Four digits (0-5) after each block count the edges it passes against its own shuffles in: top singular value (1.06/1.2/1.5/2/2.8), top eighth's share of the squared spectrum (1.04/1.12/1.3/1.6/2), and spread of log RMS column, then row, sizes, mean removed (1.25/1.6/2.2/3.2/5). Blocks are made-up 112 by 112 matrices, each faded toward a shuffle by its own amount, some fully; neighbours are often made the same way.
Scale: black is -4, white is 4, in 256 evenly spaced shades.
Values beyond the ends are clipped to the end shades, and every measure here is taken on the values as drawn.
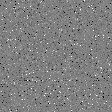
2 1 0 0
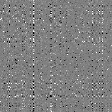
5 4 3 2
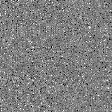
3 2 1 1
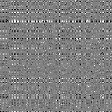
5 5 3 4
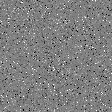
2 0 0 0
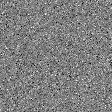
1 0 0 0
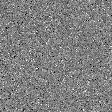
0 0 0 0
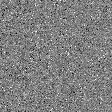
0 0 0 0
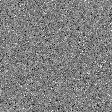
0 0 0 0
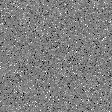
0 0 0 0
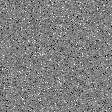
2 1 0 0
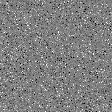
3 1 0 0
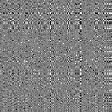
5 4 3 3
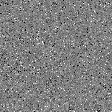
3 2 0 1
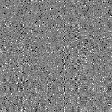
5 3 2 1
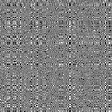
5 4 4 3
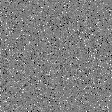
3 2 0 0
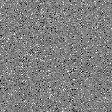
4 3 2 1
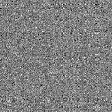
4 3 2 2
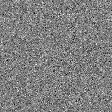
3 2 0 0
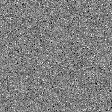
3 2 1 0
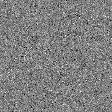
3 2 1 0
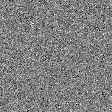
0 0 0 0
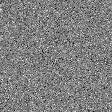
2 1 0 0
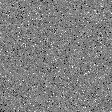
0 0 0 0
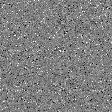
3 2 0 1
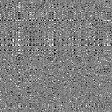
5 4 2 3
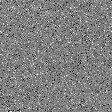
2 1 0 0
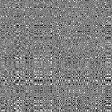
5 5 3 4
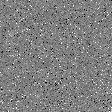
2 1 0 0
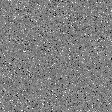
2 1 0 0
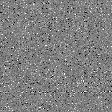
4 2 0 1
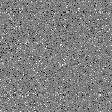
3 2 0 1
